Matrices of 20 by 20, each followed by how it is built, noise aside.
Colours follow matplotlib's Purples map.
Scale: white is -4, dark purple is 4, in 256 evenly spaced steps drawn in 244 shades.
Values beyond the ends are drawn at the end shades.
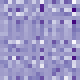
low rank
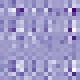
low rank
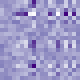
low rank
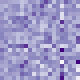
low rank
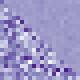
lower triangular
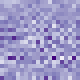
low rank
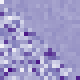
lower triangular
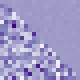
lower triangular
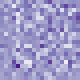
low rank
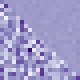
lower triangular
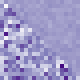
lower triangular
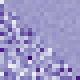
lower triangular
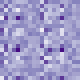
low rank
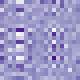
low rank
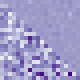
lower triangular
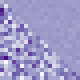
lower triangular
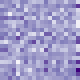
low rank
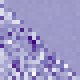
lower triangular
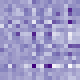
low rank
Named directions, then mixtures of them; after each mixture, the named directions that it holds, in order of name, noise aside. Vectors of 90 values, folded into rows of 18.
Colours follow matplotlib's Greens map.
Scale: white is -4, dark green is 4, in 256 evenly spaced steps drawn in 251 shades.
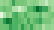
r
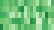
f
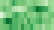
r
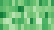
f, r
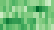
f, r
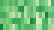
f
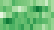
r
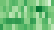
f, r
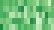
f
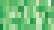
f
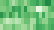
f, r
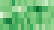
r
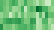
f, r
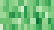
f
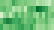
f, r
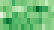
r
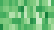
f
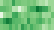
r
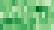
f, r
